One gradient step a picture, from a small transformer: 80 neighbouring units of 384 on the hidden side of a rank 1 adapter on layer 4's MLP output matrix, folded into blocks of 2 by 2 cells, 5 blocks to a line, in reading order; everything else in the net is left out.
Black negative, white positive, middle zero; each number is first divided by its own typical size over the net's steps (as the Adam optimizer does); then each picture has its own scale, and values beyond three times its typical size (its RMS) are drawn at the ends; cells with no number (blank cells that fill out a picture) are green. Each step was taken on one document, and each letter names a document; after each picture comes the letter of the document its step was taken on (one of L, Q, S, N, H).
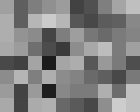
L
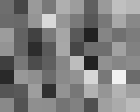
L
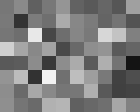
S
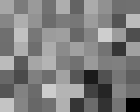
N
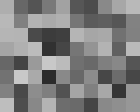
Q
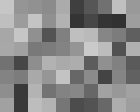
N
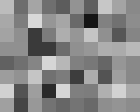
Q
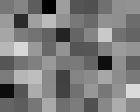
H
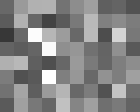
Q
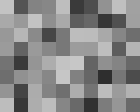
N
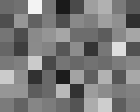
N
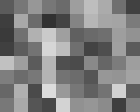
L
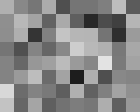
H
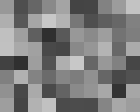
L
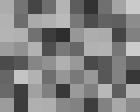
H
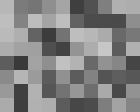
L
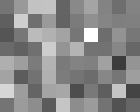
Q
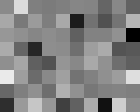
N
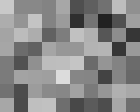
N
